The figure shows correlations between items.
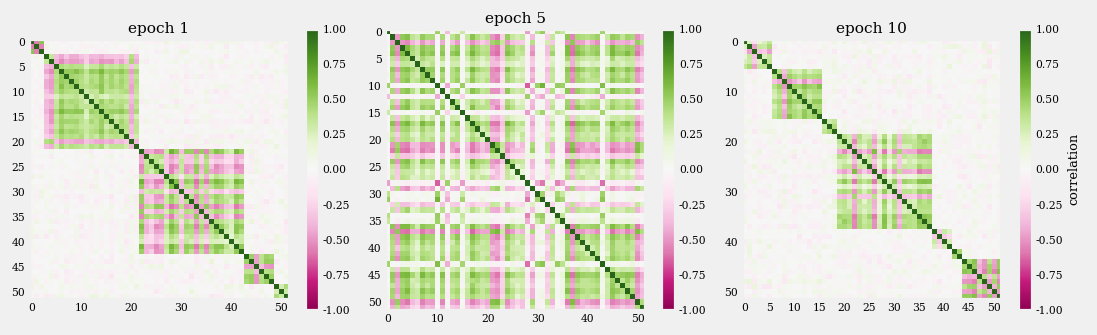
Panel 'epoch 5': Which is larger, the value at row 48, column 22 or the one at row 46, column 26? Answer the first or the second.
the second
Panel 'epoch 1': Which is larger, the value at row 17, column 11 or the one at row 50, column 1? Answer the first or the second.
the first
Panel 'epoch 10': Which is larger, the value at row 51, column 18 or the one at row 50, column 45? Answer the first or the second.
the first
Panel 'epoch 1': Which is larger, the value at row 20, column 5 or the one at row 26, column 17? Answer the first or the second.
the second
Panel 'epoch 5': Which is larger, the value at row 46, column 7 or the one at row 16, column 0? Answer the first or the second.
the first
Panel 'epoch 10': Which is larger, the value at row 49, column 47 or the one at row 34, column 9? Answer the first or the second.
the second
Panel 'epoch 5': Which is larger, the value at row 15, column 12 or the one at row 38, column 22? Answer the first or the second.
the first
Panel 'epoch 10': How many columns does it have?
52
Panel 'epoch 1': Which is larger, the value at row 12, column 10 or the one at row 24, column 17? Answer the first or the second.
the first
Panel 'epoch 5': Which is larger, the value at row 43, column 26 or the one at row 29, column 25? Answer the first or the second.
the first
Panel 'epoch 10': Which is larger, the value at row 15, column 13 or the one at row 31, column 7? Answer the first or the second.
the first
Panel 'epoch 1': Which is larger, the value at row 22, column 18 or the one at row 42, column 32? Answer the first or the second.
the second
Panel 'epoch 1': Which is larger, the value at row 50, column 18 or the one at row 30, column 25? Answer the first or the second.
the second
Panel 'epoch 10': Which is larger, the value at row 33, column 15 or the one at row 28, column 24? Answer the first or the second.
the second
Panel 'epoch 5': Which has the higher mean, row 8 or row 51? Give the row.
8
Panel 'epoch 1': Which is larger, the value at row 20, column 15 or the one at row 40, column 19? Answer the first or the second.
the second
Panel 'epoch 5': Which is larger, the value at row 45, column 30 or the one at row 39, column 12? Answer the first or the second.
the first
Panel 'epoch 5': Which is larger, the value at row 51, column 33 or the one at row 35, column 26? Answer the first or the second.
the second
